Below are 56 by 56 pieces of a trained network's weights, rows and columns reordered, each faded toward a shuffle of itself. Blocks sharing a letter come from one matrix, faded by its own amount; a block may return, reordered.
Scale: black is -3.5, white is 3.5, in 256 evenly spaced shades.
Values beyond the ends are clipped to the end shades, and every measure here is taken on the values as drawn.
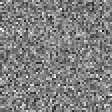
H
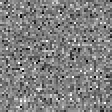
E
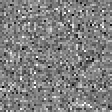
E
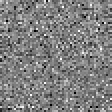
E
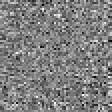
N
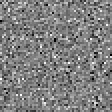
E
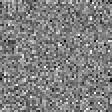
H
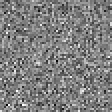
N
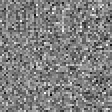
H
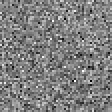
H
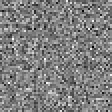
H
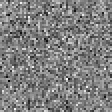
H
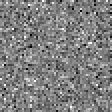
E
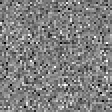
E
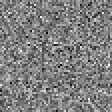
H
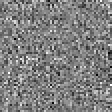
N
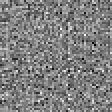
N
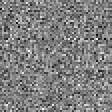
N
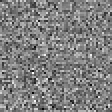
N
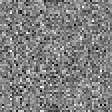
N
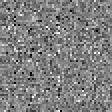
E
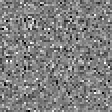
E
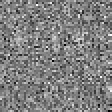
N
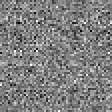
N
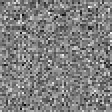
N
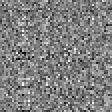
N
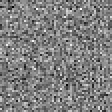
N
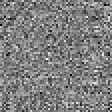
N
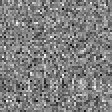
N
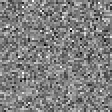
H
